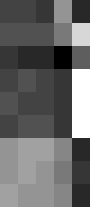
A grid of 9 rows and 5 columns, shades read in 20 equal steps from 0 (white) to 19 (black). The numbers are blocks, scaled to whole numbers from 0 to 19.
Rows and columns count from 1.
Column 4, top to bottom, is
8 10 19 15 15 15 9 10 9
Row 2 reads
13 13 13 10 3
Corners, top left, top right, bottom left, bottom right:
14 16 7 16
